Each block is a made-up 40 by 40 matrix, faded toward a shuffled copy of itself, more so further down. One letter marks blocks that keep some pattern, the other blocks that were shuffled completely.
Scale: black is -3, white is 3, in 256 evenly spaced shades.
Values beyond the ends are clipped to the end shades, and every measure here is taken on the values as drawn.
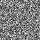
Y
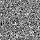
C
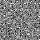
C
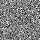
Y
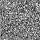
Y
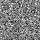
Y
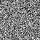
Y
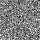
Y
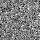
Y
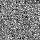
Y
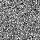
Y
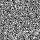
Y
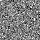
Y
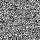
Y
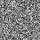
C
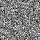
C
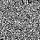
C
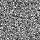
C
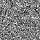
C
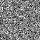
C
